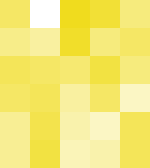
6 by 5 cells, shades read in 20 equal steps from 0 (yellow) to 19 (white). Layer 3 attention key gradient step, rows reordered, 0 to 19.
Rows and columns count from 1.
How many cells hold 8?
3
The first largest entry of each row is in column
2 2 5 5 4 3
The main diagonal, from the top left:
6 11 7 6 5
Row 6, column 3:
13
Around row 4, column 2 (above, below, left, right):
6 4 6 11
